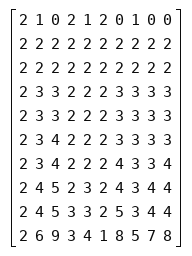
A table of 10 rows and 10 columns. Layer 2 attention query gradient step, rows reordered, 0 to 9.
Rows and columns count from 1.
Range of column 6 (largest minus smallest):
1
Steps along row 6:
up up down same same up same same same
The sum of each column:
20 31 37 22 23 19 34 28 31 33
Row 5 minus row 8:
0 -1 -2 0 -1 0 -1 0 -1 -1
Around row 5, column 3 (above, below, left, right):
3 4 3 2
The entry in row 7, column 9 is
3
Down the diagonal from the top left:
2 2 2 2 2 2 4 3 4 8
